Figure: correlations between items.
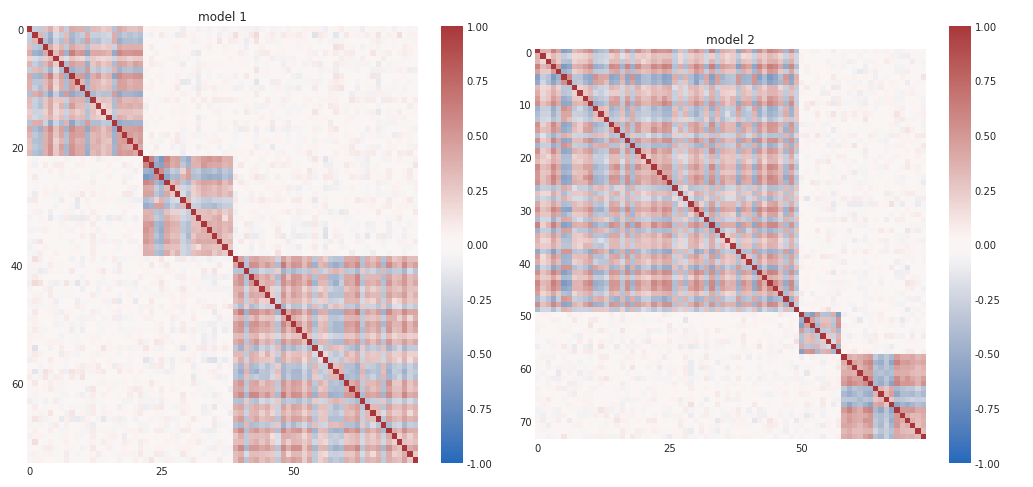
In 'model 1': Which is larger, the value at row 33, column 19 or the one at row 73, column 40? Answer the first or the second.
the second
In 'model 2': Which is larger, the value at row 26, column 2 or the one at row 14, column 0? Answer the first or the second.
the second
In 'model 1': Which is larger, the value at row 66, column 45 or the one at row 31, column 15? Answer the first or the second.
the first
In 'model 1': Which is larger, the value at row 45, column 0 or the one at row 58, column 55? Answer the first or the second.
the first
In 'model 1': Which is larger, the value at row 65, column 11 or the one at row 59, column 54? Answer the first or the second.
the second
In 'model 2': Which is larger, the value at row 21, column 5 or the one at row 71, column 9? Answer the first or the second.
the second
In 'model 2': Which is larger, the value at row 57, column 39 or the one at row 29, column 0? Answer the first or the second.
the second
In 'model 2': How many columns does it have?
74
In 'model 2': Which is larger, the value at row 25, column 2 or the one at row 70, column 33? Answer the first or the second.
the first
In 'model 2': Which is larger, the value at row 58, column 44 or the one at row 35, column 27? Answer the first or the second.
the second
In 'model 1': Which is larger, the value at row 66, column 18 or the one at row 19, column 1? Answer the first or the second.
the first
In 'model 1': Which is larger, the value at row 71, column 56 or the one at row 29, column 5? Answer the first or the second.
the first
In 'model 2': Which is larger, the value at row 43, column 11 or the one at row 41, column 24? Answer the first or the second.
the first
